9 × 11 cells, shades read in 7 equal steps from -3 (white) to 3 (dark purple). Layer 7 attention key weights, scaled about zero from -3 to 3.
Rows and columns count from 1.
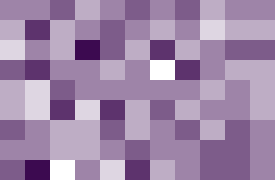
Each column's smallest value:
-2 -2 -3 -2 -2 -1 -3 -1 -2 -1 -1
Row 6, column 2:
-2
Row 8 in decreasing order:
1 1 1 0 0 0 0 0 0 -1 -1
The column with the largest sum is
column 2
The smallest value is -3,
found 2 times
